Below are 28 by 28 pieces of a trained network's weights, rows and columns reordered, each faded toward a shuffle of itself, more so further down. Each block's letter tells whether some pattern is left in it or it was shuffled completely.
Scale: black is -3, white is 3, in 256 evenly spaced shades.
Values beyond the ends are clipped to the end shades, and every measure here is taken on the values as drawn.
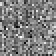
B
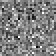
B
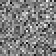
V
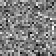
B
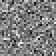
V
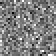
V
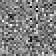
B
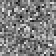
V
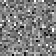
V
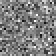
V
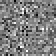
B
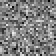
B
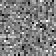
V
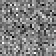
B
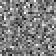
V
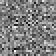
B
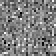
B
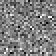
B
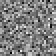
V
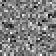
B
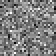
V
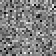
V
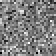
V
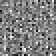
B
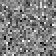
V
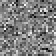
B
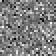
V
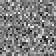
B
